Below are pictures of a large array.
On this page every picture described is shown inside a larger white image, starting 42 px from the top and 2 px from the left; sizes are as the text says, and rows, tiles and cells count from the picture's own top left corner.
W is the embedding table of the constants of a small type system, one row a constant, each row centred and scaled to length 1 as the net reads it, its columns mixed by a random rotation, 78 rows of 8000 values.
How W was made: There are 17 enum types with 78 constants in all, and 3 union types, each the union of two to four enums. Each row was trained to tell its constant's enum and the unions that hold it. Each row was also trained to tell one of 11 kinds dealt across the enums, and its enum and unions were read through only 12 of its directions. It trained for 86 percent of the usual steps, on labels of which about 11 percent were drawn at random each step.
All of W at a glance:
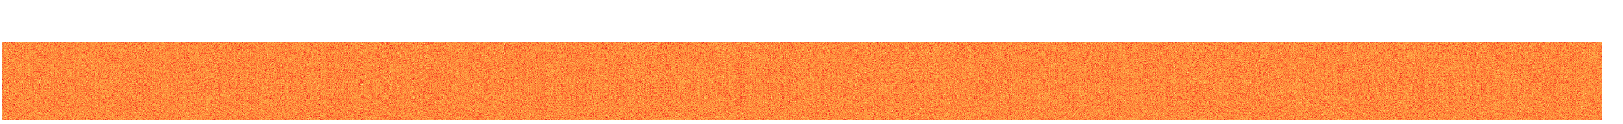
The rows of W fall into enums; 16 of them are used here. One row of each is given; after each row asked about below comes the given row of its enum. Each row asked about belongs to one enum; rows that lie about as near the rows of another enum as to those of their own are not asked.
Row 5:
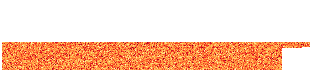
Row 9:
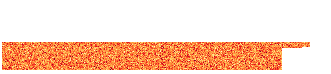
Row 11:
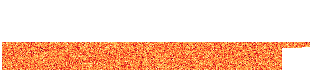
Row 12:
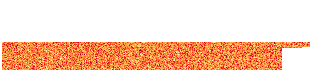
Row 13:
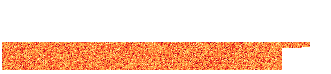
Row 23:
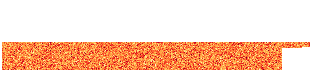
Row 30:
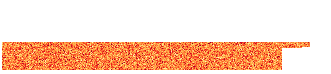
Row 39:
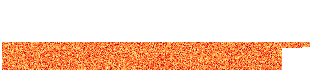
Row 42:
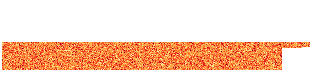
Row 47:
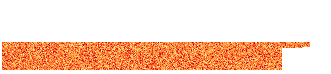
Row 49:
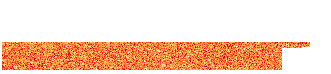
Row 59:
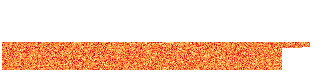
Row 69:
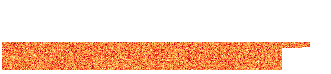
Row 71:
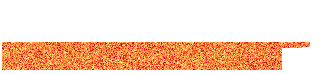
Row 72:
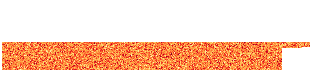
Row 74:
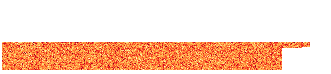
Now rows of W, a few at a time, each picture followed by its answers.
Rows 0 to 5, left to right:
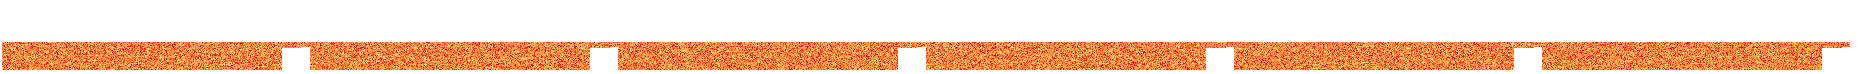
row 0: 69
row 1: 11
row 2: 42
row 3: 5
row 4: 9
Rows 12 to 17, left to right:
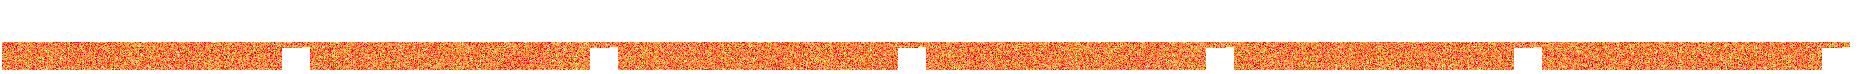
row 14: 9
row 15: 13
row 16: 69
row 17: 39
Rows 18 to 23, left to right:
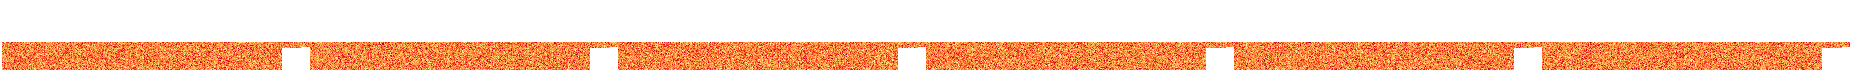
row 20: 69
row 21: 5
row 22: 74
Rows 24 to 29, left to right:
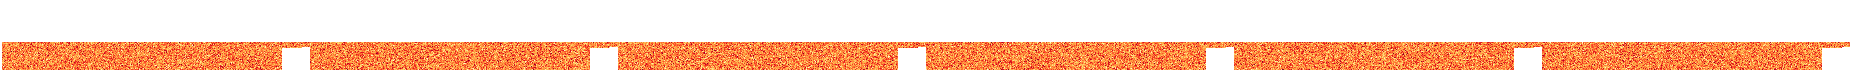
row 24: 11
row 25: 49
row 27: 72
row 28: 72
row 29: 47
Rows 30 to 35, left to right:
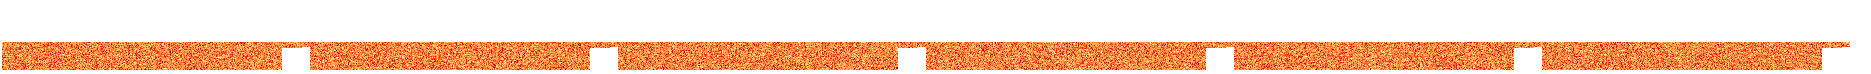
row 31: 74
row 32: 13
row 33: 74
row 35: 72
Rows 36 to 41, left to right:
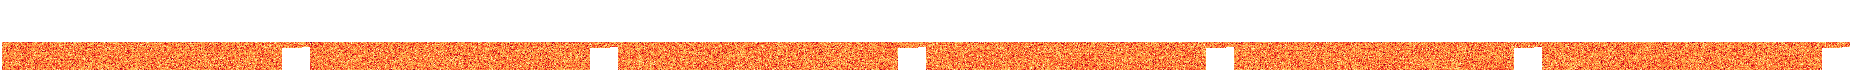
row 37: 30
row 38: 5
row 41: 59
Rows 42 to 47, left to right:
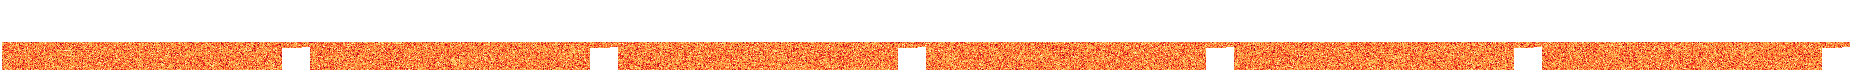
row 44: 49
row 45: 30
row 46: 42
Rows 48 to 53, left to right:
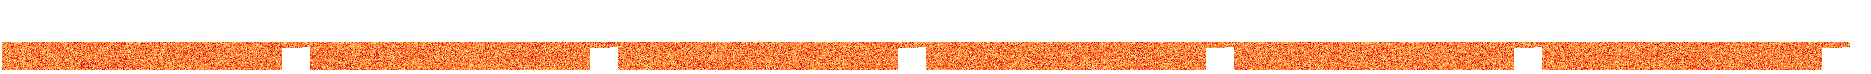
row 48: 74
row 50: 59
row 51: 11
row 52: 30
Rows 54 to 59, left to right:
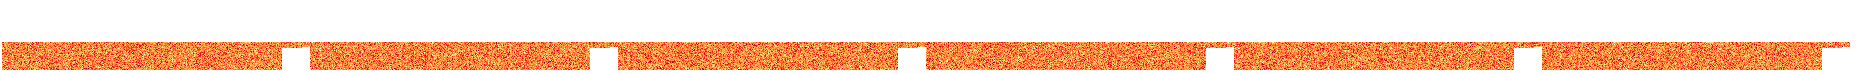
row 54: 13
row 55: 13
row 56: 13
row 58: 49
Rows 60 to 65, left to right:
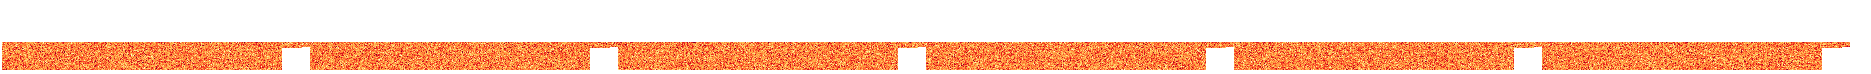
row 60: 30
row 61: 5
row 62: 72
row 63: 49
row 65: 39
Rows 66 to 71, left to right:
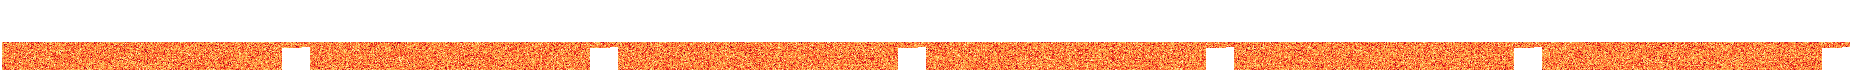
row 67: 72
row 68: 69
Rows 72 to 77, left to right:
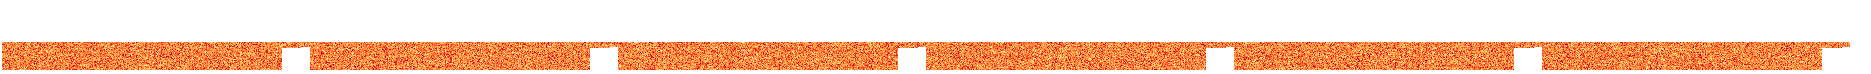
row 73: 23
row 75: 5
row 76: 74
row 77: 39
